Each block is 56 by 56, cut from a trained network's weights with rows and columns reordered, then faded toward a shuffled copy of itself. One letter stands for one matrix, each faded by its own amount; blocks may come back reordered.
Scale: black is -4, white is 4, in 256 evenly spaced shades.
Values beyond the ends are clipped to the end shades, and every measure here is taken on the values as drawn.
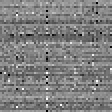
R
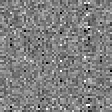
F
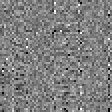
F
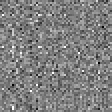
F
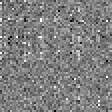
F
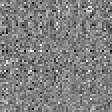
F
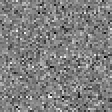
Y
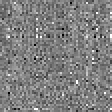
F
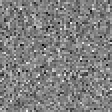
Y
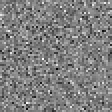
Y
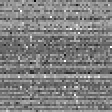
R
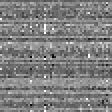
R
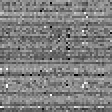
R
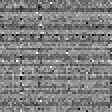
R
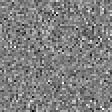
Y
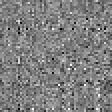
F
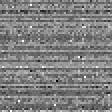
R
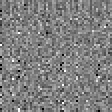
F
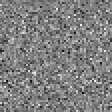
Y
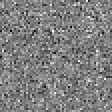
Y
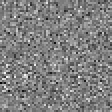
Y
